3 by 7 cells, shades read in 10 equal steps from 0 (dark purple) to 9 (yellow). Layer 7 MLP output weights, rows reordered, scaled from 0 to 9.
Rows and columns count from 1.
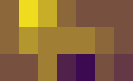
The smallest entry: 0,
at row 3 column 5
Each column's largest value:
4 9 7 5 5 4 3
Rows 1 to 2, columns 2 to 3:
9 7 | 6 5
